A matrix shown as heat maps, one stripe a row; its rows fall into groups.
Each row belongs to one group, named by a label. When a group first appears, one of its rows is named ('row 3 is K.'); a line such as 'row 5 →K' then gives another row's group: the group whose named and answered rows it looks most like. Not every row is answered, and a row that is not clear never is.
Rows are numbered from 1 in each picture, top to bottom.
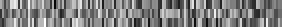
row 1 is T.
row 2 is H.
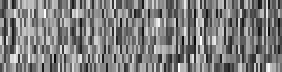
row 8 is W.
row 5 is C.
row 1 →C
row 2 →T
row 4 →C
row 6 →H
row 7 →T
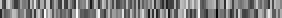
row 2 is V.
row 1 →C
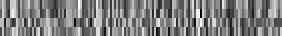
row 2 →W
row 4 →V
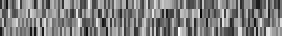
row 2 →C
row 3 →V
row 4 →W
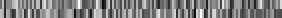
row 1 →V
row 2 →H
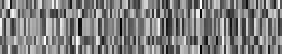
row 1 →V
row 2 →W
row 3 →C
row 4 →C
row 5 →V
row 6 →C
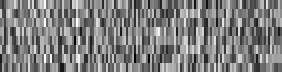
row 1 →T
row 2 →C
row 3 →V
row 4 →H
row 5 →H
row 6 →C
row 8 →H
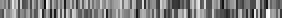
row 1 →T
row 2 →W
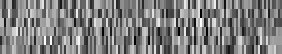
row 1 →C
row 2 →C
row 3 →H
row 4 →V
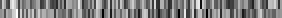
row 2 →V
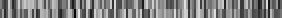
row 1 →C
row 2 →H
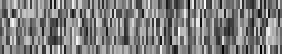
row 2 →C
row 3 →W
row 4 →W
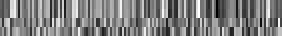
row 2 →T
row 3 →T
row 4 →V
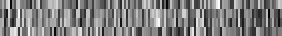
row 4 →T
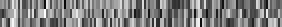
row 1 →T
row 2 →T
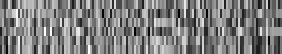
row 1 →C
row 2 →V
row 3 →H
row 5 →H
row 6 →H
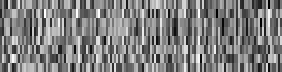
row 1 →H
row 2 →V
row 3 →T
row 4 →T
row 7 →W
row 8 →C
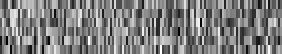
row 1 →C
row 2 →T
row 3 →W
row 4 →V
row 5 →H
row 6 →V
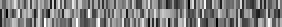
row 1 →T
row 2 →H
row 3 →V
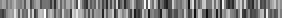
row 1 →W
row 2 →T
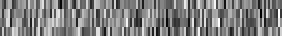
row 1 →C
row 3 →T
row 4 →V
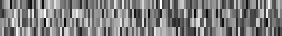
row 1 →V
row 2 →T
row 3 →T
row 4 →H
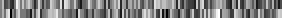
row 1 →H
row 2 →V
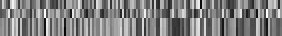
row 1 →W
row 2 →V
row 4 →T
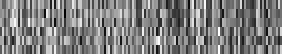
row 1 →T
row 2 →T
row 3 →T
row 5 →H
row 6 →V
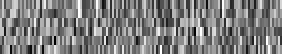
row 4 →H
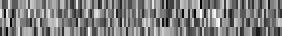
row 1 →C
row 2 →C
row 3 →V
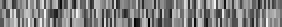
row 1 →C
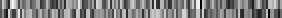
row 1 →W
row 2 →H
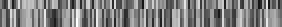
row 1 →C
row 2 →W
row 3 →W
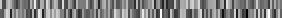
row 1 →C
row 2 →V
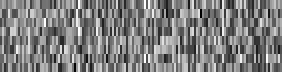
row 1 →W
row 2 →C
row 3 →V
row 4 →W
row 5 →H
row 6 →H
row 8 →H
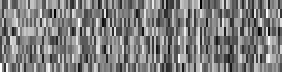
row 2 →W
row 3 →V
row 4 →C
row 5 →W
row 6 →V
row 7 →W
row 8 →C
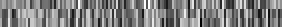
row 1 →W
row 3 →C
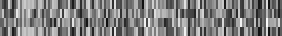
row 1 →C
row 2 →H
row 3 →W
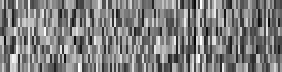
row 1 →H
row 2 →C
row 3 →C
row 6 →H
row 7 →T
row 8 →W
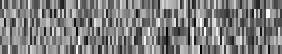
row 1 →H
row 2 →W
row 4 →T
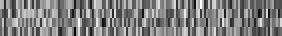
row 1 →H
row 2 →C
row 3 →V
